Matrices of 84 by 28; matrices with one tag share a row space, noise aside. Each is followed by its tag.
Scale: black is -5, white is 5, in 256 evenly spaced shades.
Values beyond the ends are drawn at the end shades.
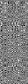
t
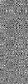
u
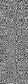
u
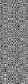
t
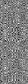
t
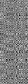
u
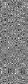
t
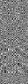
t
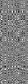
t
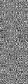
u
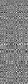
u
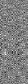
t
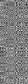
u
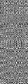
u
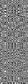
t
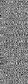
u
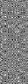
t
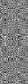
t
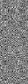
t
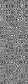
u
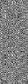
t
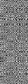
u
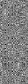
t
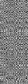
u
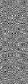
t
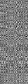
u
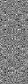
t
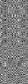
t
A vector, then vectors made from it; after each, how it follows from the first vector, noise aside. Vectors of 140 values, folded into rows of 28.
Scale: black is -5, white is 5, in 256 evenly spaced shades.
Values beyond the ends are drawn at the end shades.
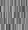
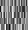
scaled up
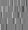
partly zeroed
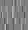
partly zeroed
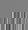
partly zeroed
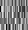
scaled up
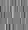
partly zeroed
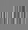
partly zeroed
